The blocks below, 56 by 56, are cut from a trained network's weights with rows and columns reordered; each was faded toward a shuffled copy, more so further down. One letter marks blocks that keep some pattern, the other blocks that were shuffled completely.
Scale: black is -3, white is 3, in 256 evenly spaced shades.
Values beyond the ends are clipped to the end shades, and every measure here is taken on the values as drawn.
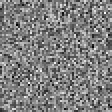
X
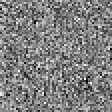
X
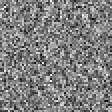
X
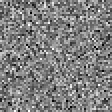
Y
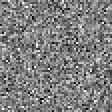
X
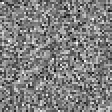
Y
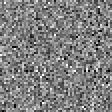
X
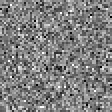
X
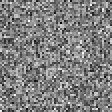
X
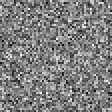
Y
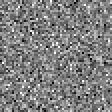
Y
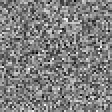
Y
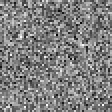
Y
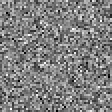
Y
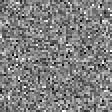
Y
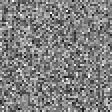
Y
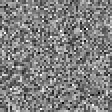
X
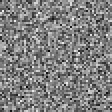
Y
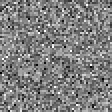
Y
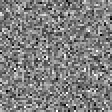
X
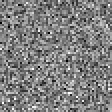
Y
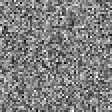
X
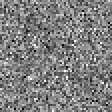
Y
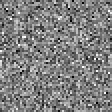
Y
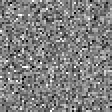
Y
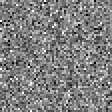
Y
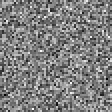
Y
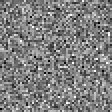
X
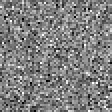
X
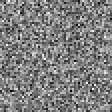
Y
